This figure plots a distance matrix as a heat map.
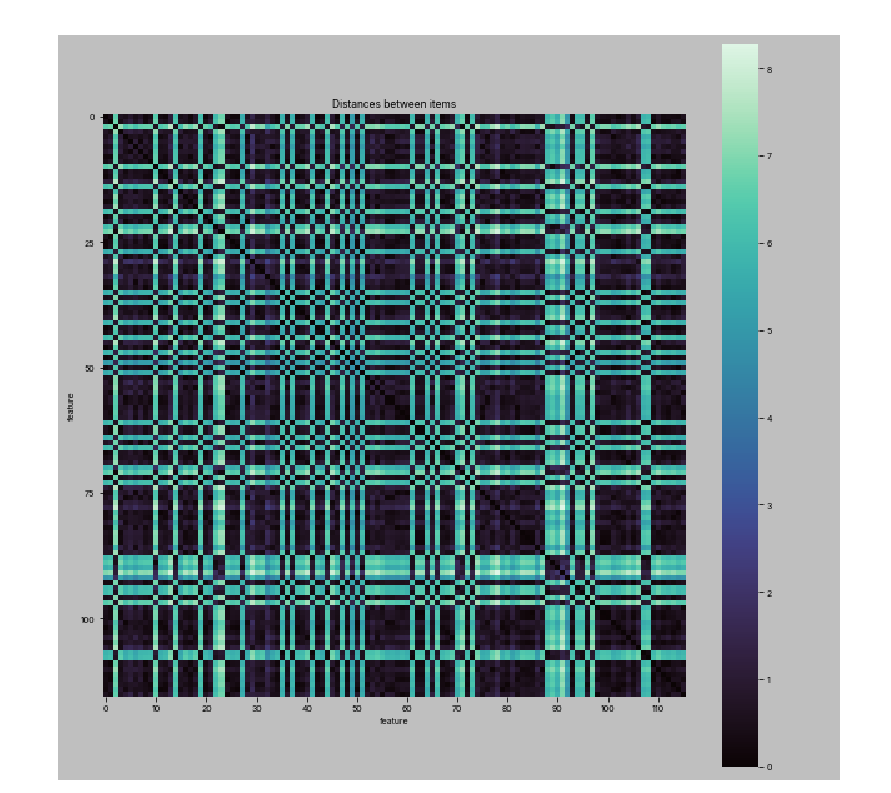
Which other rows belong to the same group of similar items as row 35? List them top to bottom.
2, 10, 14, 19, 22, 23, 27, 37, 41, 44, 47, 49, 51, 61, 64, 66, 70, 71, 73, 88, 89, 90, 91, 92, 94, 95, 97, 107, 108
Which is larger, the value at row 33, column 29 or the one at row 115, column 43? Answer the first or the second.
the first
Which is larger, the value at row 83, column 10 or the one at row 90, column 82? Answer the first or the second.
the first
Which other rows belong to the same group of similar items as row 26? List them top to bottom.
0, 1, 3, 4, 5, 6, 7, 8, 9, 11, 12, 13, 15, 16, 17, 18, 20, 21, 24, 25, 28, 29, 30, 31, 32, 33, 34, 36, 38, 39, 40, 42, 43, 45, 46, 48, 50, 52, 53, 54, 55, 56, 57, 58, 59, 60, 62, 63, 65, 67, 68, 69, 72, 74, 75, 76, 77, 78, 79, 80, 81, 82, 83, 84, 85, 86, 87, 93, 96, 98, 99, 100, 101, 102, 103, 104, 105, 106, 109, 110, 111, 112, 113, 114, 115
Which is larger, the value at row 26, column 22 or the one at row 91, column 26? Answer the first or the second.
the second
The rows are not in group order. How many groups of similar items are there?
2
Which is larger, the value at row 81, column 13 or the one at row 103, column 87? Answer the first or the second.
the first
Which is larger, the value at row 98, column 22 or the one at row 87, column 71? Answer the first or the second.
the second
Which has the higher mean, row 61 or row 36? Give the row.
61
